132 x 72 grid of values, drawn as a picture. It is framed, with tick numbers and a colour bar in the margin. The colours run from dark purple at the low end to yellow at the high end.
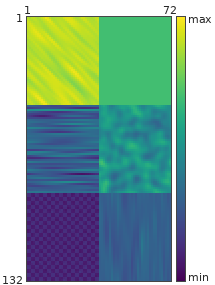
The table splits into 3 rows of 2 panels. Panel 1,1: very high, slanting down to the right, faint in contrast. Panel 1,2: high, flat. Panel 2,1: low, streaked across. Panel 2,2: middling, blotchy. Panel 3,1: very low, checkered, faint in contrast. Panel 3,2: low, streaked downward, faint in contrast.
